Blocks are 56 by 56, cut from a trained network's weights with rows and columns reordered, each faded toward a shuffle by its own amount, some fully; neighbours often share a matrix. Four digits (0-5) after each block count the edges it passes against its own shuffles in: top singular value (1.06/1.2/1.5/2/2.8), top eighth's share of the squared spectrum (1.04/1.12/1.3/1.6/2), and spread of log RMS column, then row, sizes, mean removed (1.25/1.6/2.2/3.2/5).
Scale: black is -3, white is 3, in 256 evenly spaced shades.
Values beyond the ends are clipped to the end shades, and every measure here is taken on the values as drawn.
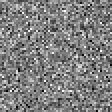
2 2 0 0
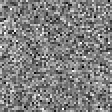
0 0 0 0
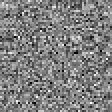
3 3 1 2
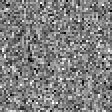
0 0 0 0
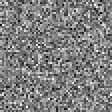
0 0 0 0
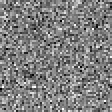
0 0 0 0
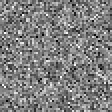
1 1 0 0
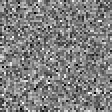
1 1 0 0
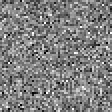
2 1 0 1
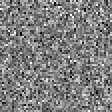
1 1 0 0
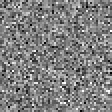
2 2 0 1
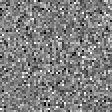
0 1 1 0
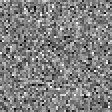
1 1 0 0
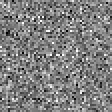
3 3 1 2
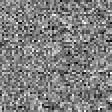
4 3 1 2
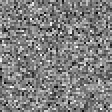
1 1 0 0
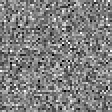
3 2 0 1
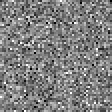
2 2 0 0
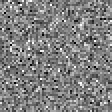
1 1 0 0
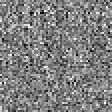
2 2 0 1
